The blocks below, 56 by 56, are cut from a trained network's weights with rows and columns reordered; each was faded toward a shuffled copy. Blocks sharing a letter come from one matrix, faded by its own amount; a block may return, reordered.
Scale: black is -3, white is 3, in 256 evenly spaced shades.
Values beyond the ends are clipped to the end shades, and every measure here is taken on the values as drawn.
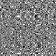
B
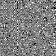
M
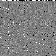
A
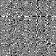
A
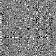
A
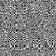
B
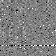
A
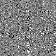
M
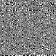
A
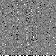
A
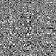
B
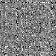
A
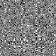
M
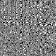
A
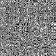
M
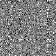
M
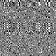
B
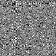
M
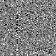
M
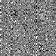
M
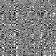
B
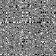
A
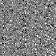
M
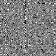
M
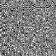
M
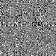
A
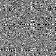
A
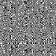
A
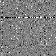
A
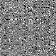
A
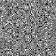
M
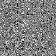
M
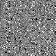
M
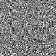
M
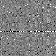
A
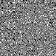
M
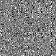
M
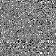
M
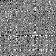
A
